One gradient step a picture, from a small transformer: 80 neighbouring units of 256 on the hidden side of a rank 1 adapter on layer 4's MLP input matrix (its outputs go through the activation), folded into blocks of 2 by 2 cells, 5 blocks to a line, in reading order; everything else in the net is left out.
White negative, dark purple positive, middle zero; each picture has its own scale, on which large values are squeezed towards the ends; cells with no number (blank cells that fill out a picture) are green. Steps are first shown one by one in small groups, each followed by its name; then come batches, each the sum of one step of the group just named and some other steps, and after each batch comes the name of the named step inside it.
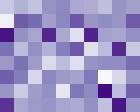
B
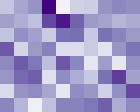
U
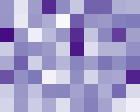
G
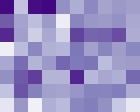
G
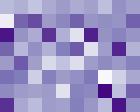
B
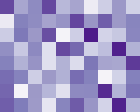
B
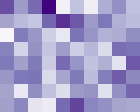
U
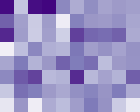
G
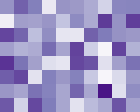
B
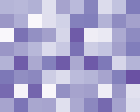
G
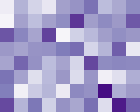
B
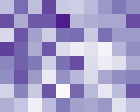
U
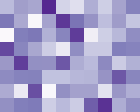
U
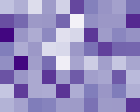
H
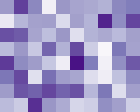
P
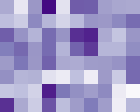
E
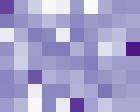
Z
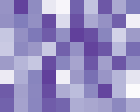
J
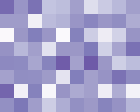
J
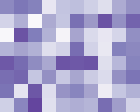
P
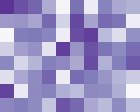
J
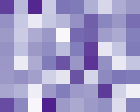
E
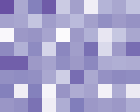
Z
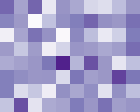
H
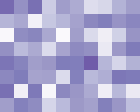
P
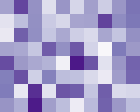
P
